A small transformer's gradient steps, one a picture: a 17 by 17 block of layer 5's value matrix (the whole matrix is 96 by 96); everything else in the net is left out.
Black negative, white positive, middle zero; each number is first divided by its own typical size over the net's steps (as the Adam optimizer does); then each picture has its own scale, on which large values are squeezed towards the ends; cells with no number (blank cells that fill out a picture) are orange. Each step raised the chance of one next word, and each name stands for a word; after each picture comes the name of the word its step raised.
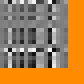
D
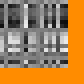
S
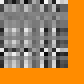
D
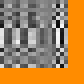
S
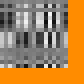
S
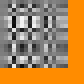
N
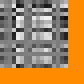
N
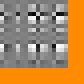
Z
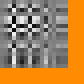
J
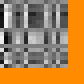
S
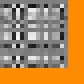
N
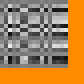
J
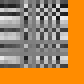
N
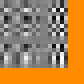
J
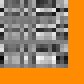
J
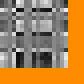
J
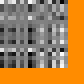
D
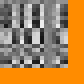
S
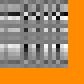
Z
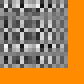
N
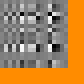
Z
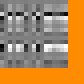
Z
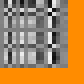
N
